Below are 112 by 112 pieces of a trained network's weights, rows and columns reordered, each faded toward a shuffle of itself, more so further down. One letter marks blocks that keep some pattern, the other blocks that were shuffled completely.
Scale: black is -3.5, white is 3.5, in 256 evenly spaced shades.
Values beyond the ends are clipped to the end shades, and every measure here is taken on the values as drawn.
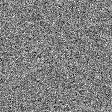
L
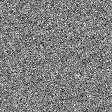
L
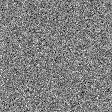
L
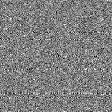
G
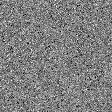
L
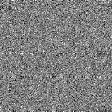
G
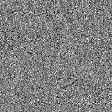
G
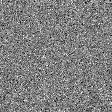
L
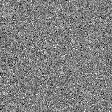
G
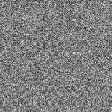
G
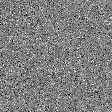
L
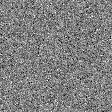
L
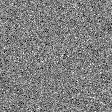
L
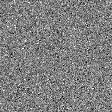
G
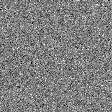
L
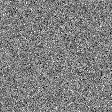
L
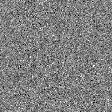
G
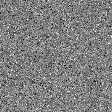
L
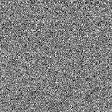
G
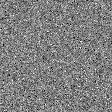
L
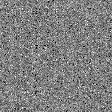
G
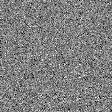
G
